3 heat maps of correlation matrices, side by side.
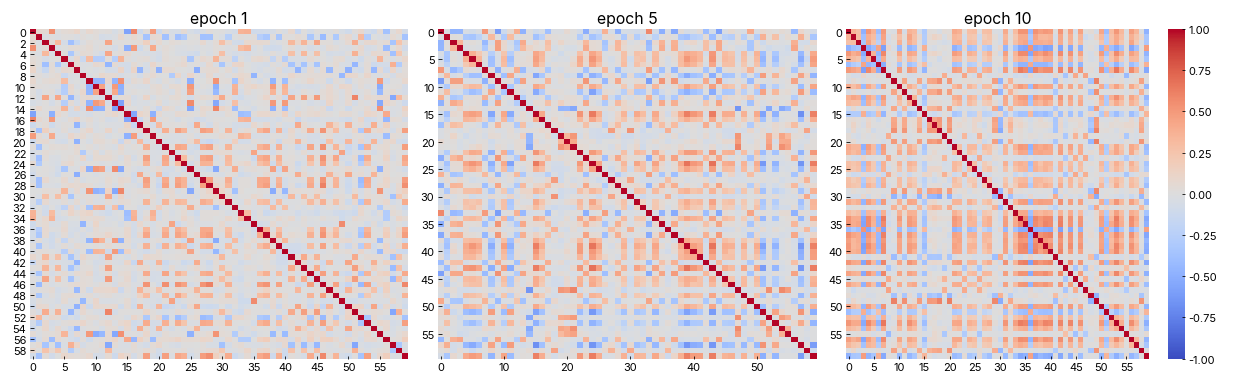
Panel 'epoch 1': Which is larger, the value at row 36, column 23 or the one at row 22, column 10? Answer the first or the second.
the first
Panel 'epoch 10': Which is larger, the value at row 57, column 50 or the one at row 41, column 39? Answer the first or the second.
the first
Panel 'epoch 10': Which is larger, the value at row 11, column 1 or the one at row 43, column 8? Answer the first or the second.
the first
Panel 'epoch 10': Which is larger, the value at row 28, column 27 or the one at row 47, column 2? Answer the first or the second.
the first
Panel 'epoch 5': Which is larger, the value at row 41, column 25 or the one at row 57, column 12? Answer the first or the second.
the first
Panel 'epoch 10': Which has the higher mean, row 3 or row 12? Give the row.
12
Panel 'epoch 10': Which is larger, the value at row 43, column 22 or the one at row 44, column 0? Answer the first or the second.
the second
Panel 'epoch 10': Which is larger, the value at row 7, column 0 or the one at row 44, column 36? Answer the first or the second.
the first
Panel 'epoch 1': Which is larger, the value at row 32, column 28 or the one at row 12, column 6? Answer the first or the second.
the first
